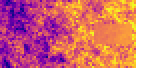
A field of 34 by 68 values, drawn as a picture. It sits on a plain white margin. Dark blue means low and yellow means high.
Odd patch: calmer, in the middle right. Stripes: none. Grain: blotchy. Slope: up to the right. Calmest part: middle right.
